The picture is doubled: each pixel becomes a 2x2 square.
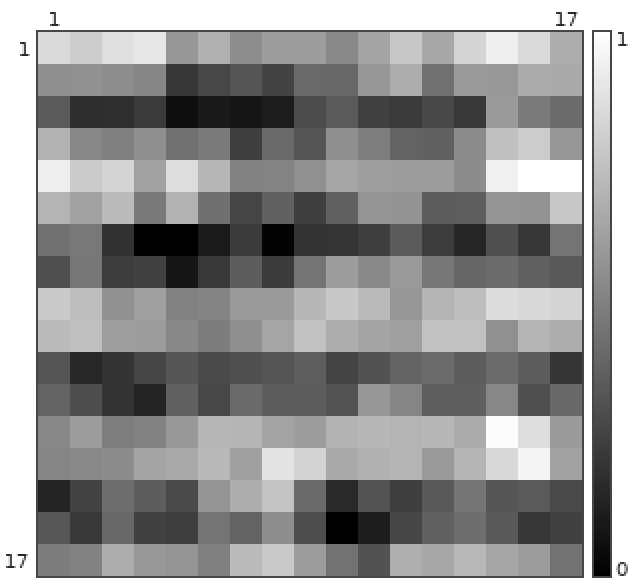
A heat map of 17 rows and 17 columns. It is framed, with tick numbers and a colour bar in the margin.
Grain: streaks across. Stripes: horizontal, repeating 4 times. Ninth with the lowest average: middle left. Ninth with the highest average: top right.
